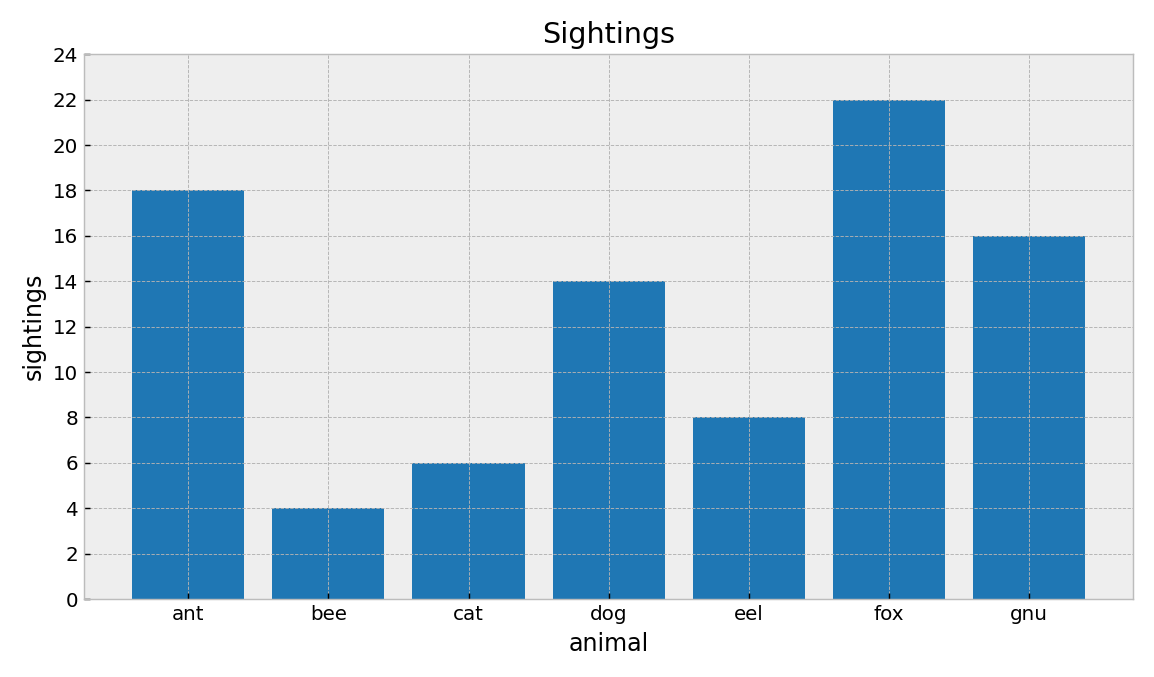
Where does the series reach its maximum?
fox
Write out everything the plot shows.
Title: Sightings
x-axis: animal, ticks ant bee cat dog eel fox gnu
y-axis: sightings, ticks 0 2 4 6 8 10 12 14 16 18 20 22 24
Values:
18 4 6 14 8 22 16
